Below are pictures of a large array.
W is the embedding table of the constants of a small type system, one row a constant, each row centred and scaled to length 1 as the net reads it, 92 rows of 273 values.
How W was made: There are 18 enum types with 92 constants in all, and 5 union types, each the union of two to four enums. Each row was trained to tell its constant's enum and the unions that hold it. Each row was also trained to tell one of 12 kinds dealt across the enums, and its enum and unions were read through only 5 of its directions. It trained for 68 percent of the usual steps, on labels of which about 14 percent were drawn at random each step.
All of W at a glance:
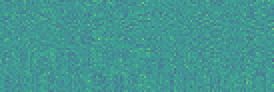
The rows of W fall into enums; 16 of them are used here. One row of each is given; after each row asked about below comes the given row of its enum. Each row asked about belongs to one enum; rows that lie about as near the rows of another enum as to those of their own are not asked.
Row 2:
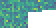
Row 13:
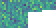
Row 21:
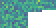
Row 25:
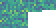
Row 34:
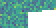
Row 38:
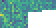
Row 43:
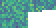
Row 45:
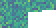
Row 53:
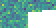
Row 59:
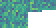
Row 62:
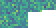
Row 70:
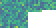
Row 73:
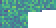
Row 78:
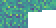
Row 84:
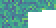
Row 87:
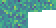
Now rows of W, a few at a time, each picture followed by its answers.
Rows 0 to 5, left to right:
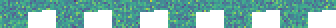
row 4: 45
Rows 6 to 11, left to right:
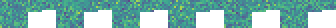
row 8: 53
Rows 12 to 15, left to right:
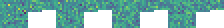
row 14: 43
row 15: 43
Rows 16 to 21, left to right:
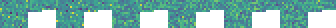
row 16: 59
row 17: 84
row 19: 53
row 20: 21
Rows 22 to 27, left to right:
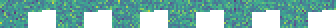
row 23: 43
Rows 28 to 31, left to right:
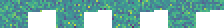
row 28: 21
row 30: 59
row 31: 53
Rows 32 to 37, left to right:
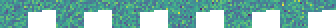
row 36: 53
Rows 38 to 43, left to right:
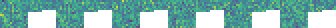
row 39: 38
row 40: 13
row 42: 84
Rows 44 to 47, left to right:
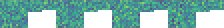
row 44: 38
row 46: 21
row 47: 45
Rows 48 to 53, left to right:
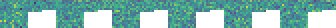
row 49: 84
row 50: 73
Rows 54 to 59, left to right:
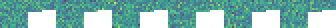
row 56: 34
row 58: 38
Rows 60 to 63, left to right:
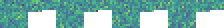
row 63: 45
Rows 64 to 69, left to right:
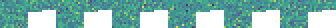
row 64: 59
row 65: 43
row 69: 73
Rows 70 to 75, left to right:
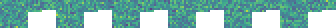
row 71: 38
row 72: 21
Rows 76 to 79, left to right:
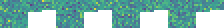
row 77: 78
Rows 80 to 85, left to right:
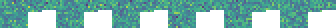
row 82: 84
